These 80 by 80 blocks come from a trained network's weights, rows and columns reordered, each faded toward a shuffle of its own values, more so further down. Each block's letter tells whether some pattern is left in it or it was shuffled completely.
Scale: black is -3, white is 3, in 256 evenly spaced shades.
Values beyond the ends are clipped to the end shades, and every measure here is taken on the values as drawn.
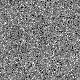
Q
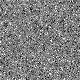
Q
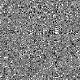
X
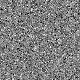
Q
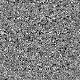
X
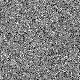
Q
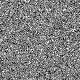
Q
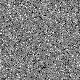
Q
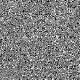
X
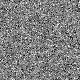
Q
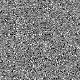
X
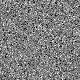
Q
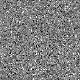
X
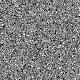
Q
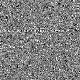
X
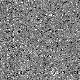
X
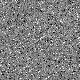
Q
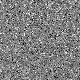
Q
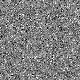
X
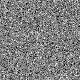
X
